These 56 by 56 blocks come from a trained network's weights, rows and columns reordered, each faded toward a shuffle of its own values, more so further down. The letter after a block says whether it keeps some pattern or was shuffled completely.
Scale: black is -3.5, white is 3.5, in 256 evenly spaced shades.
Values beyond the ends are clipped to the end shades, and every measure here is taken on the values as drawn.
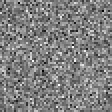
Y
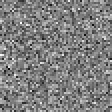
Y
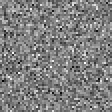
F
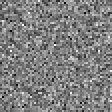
F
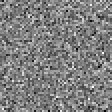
Y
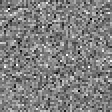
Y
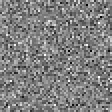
Y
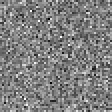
F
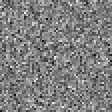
F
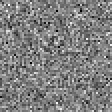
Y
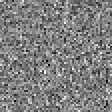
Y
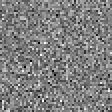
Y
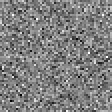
F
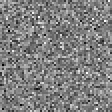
F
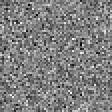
Y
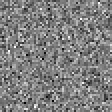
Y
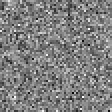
F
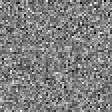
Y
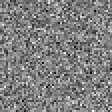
F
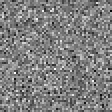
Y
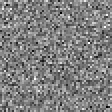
F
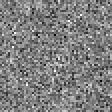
F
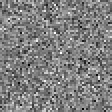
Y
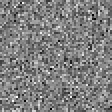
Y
